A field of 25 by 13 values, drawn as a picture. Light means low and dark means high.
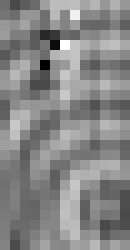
Rings: centred on the bottom right. Odd patch: rougher, in the top middle. Slope: none. Calmest part: bottom left. Roughest part: top middle.
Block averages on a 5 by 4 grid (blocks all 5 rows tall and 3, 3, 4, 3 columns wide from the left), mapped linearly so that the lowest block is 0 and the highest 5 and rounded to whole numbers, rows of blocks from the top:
4 5 0 1
2 5 0 2
1 3 2 3
4 3 1 3
5 3 0 5
